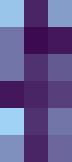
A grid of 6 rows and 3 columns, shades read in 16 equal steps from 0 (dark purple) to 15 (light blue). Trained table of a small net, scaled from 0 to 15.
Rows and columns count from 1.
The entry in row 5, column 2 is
3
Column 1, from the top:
14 8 8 1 15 10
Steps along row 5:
down up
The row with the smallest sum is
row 4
